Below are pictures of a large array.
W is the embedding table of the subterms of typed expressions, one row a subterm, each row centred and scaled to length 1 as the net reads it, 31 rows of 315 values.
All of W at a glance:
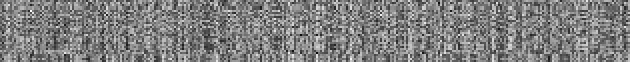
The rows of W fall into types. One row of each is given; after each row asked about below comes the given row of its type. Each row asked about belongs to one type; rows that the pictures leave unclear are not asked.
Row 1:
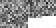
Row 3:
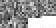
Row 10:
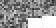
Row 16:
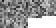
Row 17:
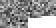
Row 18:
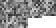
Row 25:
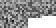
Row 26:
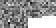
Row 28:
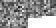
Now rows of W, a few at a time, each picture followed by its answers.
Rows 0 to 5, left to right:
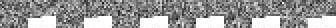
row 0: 10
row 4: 3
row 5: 18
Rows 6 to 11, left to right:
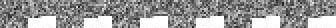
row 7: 25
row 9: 18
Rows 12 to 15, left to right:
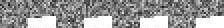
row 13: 1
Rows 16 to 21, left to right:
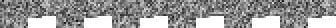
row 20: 1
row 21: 16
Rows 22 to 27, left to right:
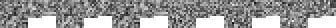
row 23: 18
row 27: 28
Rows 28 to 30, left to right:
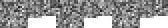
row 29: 16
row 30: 28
